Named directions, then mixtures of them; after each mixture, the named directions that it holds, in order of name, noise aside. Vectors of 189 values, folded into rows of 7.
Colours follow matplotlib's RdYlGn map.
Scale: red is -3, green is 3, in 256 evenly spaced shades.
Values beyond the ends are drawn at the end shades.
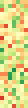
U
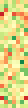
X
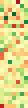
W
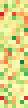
X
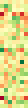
U, X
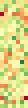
X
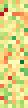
X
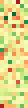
W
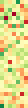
W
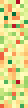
U, W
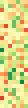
U
